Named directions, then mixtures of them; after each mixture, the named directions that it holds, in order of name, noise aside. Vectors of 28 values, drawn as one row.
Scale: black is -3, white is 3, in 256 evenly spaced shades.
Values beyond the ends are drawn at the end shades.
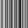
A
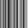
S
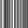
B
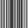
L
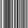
B, L, S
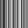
A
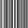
B, L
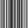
L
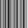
S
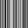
L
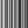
A, B, S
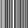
A, B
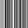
A, B, S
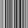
A, S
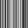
L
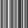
A, S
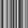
A, B, S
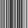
L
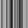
A, L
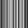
A, L, S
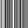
A, B, S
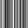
A, B, S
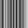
A, B, S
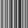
A
